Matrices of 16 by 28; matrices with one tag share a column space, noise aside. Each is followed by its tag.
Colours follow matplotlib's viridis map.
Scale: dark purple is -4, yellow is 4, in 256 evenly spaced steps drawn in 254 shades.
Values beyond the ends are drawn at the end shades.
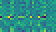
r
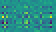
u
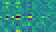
r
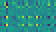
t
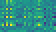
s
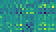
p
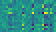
p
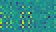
u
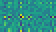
r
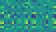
u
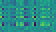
s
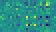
t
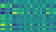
p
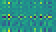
r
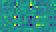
t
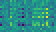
s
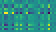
p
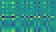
r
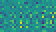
u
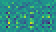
u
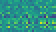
u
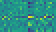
r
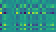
p
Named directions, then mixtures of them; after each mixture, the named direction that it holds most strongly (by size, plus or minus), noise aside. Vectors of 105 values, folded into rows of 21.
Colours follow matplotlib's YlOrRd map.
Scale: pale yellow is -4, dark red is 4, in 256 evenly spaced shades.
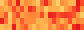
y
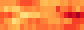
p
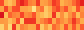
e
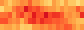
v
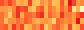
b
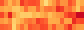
p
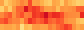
v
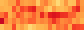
y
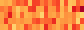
b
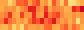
b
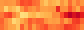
p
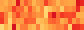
y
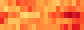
p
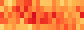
v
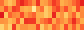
e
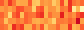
b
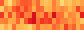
v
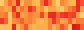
y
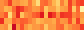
b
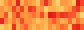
y
